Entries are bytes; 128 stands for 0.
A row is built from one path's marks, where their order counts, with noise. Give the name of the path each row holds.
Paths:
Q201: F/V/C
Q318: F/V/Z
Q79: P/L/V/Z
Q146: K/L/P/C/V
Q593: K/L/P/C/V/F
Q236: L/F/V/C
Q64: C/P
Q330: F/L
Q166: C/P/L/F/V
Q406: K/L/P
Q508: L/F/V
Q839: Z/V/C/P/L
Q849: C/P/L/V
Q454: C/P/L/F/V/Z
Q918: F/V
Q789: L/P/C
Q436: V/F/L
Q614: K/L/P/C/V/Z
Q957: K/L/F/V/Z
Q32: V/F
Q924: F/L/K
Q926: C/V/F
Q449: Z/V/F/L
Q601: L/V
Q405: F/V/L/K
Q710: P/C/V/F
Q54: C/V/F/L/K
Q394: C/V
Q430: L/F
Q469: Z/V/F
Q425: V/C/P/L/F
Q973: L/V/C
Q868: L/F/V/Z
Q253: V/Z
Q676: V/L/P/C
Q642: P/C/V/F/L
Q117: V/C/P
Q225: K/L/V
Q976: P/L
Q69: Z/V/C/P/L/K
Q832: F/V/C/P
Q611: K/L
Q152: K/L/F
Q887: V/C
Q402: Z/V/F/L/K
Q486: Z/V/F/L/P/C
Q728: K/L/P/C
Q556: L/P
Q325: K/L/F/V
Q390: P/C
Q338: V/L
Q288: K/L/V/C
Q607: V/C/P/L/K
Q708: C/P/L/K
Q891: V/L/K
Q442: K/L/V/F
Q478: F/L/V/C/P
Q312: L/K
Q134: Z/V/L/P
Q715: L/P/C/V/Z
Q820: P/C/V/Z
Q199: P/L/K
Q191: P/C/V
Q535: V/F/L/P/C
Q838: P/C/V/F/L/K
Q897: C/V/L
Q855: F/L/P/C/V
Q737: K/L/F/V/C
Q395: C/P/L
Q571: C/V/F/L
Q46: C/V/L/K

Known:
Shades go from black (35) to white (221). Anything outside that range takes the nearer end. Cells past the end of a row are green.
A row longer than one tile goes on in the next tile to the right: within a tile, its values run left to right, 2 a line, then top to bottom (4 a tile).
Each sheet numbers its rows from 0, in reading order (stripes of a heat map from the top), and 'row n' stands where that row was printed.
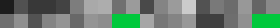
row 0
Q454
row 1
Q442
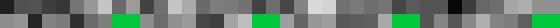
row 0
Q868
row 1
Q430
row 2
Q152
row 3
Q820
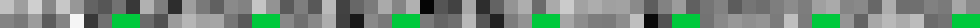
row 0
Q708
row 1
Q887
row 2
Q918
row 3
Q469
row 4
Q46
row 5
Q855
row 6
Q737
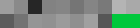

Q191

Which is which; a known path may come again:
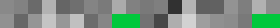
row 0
Q737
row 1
Q201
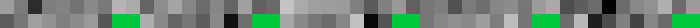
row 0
Q191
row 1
Q402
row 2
Q46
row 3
Q855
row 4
Q79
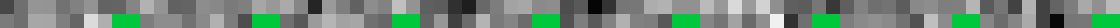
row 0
Q425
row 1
Q146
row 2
Q887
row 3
Q715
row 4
Q820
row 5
Q708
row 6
Q166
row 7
Q918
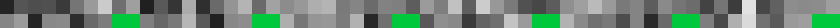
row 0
Q868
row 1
Q469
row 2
Q54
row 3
Q556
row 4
Q405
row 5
Q926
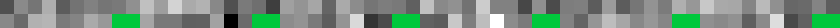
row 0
Q593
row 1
Q312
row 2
Q69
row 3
Q728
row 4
Q236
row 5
Q607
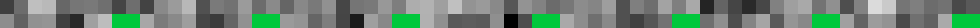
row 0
Q430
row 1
Q442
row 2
Q508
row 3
Q891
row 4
Q325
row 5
Q454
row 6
Q152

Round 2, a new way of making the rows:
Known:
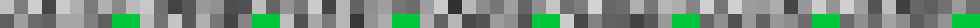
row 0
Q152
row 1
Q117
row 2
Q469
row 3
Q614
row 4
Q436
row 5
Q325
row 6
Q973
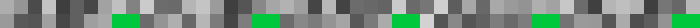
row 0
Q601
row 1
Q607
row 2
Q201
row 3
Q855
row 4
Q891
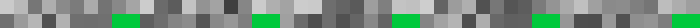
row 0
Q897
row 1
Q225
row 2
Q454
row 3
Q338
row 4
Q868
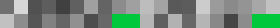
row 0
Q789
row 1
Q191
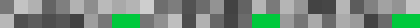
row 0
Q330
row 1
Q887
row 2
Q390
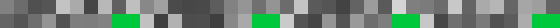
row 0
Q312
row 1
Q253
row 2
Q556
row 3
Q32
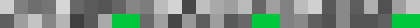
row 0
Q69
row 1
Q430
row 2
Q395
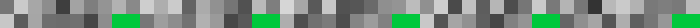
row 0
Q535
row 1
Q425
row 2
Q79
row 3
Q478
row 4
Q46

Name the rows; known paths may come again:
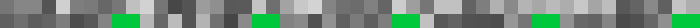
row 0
Q708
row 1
Q117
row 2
Q166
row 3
Q330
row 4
Q849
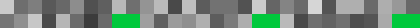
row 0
Q887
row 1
Q832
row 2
Q32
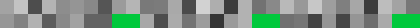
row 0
Q146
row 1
Q402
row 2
Q508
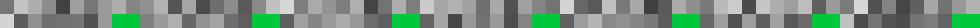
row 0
Q535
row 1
Q728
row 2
Q737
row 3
Q236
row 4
Q288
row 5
Q430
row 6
Q715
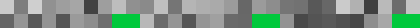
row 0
Q325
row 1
Q593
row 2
Q924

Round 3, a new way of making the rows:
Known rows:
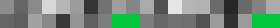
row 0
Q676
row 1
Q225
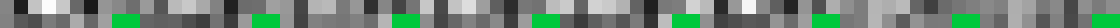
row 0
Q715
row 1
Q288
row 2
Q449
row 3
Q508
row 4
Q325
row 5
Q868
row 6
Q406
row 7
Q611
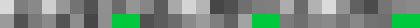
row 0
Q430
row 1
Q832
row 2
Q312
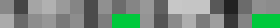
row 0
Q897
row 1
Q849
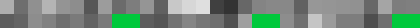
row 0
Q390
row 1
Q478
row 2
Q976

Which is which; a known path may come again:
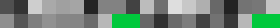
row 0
Q839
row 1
Q325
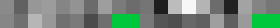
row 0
Q976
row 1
Q715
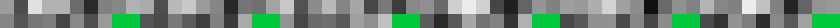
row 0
Q225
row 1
Q288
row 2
Q469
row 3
Q855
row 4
Q728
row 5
Q535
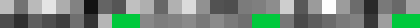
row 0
Q737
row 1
Q312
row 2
Q236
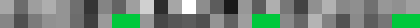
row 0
Q571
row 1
Q868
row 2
Q338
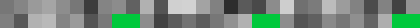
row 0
Q395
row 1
Q402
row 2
Q926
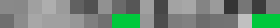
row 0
Q64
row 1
Q449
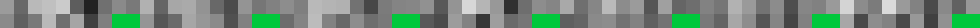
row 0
Q849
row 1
Q394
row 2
Q406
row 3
Q676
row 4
Q390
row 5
Q611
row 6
Q430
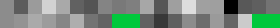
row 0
Q556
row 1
Q486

